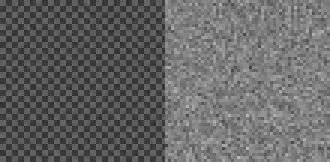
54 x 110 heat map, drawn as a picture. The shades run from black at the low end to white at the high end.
The table splits into one row of 2 panels. Panel 1,1: low, checkered. Panel 1,2: middling, fine-grained.
